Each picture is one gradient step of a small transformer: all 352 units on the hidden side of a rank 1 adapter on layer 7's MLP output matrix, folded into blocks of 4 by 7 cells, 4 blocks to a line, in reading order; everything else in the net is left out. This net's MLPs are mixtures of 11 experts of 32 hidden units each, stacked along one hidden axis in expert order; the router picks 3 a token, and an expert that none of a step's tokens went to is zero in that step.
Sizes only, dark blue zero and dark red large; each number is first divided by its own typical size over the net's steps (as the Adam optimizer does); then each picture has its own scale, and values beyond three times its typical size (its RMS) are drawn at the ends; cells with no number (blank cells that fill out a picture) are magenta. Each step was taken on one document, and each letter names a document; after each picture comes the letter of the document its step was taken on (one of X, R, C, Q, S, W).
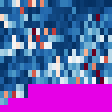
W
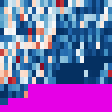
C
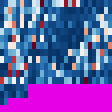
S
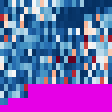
W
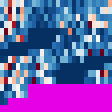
C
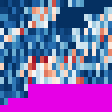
W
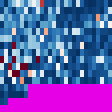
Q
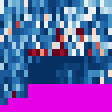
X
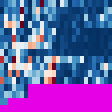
Q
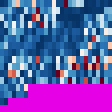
S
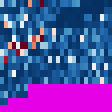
S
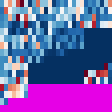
C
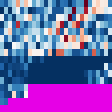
X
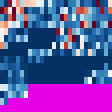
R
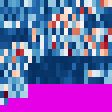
X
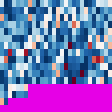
X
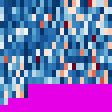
X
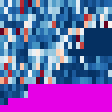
C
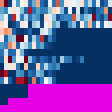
C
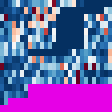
W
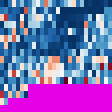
W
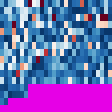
Q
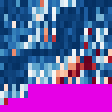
W
